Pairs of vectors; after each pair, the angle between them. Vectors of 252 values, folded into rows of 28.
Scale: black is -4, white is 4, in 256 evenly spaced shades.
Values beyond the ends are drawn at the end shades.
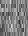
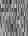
nearly opposite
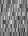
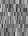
orthogonal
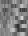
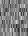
partly aligned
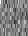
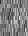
partly opposed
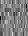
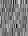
partly opposed
